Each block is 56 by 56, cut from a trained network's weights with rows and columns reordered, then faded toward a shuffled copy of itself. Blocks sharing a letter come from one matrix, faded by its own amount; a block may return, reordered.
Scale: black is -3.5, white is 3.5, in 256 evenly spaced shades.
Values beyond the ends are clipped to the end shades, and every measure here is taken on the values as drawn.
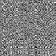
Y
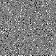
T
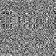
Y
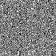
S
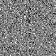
S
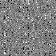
T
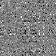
T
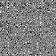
T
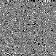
T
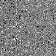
T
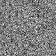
S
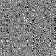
T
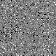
T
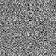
Y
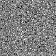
S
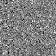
S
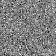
S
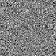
Y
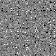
T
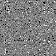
T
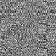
Y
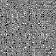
T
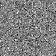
S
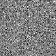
S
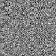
Y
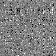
T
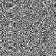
Y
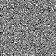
S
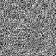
Y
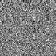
Y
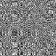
Y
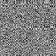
Y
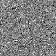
S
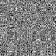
Y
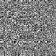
Y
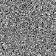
S
